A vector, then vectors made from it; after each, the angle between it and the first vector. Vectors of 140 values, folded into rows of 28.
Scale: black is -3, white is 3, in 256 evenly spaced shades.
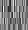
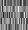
orthogonal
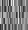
partly aligned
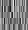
nearly parallel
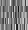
partly opposed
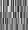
nearly opposite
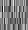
nearly parallel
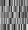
partly aligned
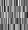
partly aligned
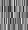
nearly parallel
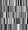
orthogonal
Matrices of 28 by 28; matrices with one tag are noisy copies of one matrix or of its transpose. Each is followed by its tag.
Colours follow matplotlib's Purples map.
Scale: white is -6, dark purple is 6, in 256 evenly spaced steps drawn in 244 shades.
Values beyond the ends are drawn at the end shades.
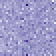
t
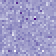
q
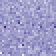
t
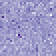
q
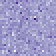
q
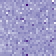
t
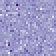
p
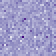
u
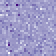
p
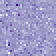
p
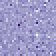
u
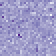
q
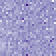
t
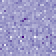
u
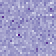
q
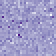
q
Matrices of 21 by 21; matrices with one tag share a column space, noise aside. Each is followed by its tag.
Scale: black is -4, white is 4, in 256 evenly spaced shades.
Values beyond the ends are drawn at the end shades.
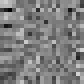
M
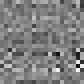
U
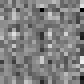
M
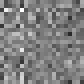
M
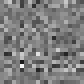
U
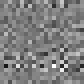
U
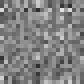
M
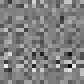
U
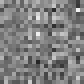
M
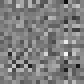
U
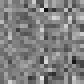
M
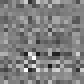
U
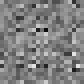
U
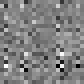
U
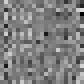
M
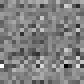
U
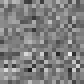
U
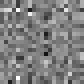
M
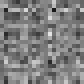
M
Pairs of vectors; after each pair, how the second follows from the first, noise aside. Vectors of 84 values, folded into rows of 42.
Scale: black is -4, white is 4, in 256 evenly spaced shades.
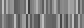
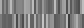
wrapped around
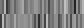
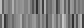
wrapped around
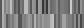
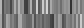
negated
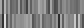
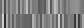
negated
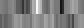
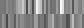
sign-scrambled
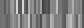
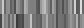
wrapped around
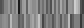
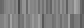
shrunk
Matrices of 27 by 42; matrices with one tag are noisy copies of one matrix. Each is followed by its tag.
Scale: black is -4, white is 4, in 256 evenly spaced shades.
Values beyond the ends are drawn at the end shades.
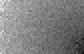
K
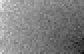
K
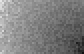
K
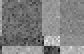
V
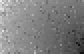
K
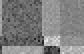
V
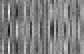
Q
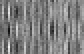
Q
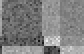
V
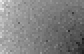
K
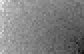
K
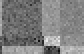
V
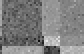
V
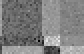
V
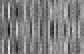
Q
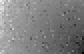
K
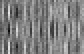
Q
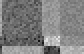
V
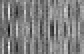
Q
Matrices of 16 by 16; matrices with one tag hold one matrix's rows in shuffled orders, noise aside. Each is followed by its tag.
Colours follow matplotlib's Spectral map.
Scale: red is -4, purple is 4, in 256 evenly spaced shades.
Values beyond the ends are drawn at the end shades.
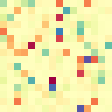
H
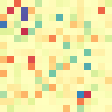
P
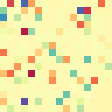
P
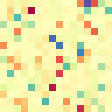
H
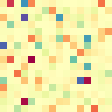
P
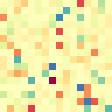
H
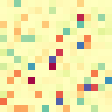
H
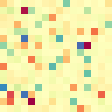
P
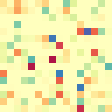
H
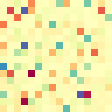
P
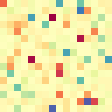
H
